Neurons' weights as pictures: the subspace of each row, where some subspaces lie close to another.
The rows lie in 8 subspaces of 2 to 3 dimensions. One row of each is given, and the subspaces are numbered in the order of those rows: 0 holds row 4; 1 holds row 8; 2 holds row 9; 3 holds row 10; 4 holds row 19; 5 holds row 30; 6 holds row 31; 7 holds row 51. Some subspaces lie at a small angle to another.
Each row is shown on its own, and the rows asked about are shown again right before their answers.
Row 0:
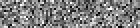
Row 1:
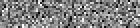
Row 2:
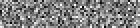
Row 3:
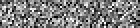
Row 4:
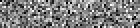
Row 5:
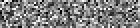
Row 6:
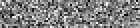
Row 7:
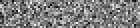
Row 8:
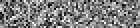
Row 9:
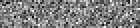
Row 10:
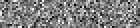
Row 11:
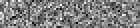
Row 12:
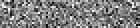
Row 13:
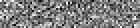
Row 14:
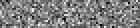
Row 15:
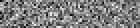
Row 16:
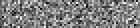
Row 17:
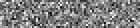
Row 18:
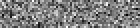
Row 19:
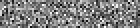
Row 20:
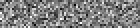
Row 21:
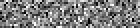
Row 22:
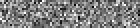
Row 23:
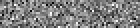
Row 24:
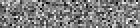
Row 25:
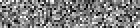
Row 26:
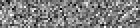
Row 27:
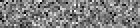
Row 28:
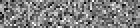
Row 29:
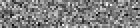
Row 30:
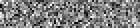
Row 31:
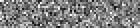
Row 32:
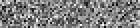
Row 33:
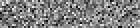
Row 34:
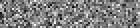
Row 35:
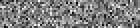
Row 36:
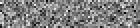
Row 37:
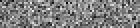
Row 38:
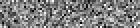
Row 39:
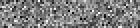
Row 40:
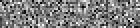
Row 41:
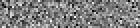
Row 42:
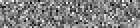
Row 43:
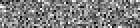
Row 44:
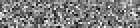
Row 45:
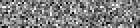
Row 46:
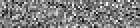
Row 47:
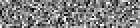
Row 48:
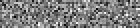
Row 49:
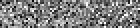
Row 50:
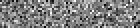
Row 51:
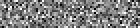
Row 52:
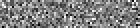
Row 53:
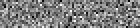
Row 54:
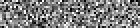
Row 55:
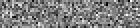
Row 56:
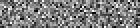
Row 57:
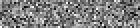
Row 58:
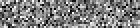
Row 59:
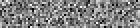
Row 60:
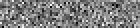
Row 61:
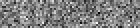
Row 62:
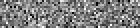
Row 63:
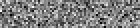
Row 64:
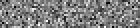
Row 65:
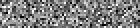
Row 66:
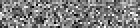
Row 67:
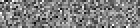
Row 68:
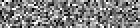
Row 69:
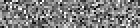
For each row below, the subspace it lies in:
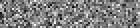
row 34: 5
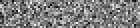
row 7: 5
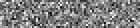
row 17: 2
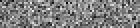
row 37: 0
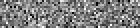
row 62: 7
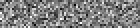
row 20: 6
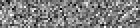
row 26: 2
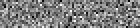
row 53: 3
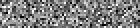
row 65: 6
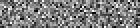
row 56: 7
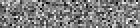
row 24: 5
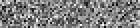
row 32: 2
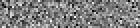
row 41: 7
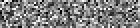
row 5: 3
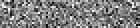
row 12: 7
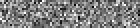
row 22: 6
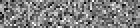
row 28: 1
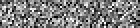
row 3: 2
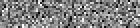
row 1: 3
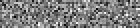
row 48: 4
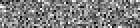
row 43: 5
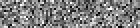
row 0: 0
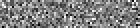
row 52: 7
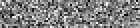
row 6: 4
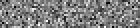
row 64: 3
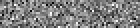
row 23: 2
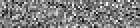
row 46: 4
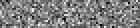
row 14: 3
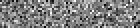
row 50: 0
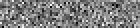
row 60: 6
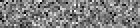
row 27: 6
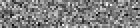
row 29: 4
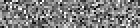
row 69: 7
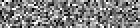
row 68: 3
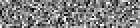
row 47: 3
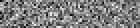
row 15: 6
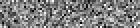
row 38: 0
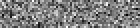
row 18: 4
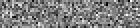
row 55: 4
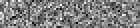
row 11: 1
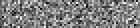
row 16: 5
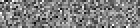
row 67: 3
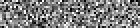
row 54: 7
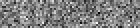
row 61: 0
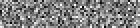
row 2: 7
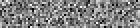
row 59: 4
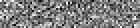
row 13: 0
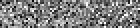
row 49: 2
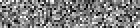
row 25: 0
